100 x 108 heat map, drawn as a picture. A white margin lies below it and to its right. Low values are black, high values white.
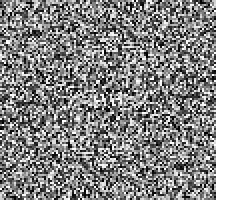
The histogram is flat. A half turn leaves it unchanged. There is no seam. The texture is fine-grained noise. There are no regular stripes. No single row or column stands out from its neighbours.
